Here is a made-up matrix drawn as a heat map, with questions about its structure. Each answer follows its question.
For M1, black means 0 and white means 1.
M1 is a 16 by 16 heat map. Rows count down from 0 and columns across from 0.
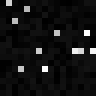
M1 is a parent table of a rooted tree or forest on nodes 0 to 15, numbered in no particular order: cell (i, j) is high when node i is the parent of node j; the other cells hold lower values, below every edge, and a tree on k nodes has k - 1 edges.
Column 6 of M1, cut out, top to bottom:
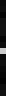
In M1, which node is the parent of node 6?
8
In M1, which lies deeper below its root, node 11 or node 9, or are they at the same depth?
node 9
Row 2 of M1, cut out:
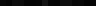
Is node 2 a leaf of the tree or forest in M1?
yes
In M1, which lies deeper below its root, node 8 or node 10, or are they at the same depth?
the same depth
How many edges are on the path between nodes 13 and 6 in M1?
2
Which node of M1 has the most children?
8
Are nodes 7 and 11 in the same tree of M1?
yes
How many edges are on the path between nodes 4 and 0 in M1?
2
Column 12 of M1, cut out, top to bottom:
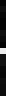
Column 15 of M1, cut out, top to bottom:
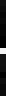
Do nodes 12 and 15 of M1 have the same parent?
yes
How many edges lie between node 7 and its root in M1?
1
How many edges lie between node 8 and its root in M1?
0
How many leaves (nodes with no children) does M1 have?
10
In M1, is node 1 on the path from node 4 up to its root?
yes
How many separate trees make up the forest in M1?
5
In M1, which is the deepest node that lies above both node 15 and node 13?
8
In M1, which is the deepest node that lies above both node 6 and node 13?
8
